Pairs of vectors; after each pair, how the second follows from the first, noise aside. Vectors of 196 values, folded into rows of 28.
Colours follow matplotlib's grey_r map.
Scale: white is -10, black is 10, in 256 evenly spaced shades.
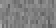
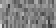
scaled up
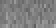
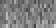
scaled up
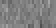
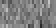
scaled up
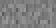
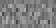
scaled up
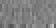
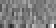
scaled up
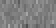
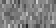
scaled up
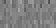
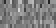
scaled up
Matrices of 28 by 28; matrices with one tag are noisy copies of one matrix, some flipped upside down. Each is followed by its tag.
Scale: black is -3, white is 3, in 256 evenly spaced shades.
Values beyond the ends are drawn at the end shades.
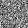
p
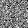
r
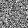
r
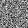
r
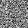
r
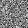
r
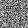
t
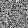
r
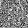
p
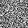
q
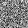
t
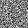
r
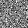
r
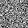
q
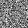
r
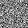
q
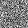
t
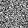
q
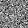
q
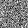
t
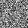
r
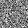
r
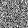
t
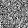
p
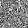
p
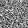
q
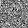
p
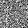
r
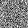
t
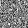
p
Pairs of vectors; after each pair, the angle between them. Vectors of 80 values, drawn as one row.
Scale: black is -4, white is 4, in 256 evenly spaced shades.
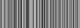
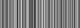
nearly opposite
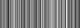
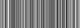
nearly opposite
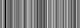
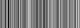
partly aligned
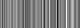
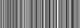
nearly opposite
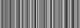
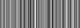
nearly opposite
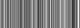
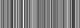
partly aligned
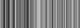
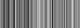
nearly parallel
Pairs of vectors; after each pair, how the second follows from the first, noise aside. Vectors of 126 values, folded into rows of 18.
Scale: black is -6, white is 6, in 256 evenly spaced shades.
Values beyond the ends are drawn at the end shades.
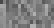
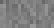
shrunk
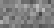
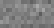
shrunk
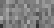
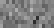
shuffled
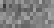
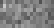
negated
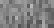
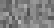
shuffled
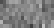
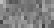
negated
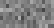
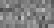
negated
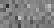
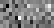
scaled up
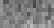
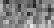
scaled up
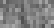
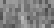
negated
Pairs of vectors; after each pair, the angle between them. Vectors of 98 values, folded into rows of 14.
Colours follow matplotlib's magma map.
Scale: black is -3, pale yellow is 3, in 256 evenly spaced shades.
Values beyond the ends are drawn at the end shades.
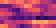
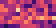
partly opposed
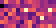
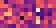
partly opposed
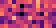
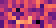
partly aligned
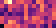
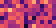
partly opposed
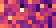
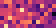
partly aligned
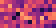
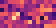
nearly opposite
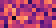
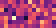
nearly opposite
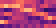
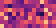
partly opposed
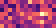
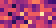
partly aligned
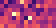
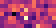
partly opposed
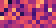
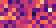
nearly parallel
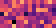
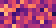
partly aligned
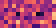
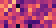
orthogonal
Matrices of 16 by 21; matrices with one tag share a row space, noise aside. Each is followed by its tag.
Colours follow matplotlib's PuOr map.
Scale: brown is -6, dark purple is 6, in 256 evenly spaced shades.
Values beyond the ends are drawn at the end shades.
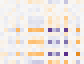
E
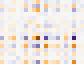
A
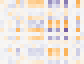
E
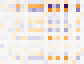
E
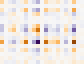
A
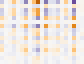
A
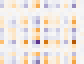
A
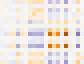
E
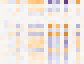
E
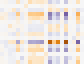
E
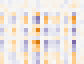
A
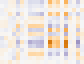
E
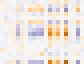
E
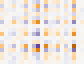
A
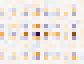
A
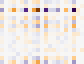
A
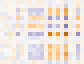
E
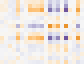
E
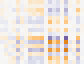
E
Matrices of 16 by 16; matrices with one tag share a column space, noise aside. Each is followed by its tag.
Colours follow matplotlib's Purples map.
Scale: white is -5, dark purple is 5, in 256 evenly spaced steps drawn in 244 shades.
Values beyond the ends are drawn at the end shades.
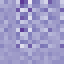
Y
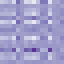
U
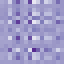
U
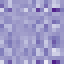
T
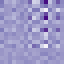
Y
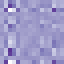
T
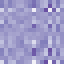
T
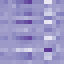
U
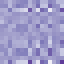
T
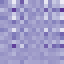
Y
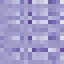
U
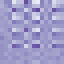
Y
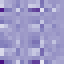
T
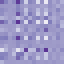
U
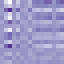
Y
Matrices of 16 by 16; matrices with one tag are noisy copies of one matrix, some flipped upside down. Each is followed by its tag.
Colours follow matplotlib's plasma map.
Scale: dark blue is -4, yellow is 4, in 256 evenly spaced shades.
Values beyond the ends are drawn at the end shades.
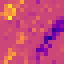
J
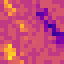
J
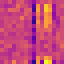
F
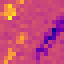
J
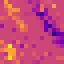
J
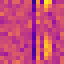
F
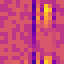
F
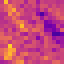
J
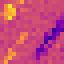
J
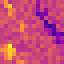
J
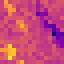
J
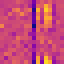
F
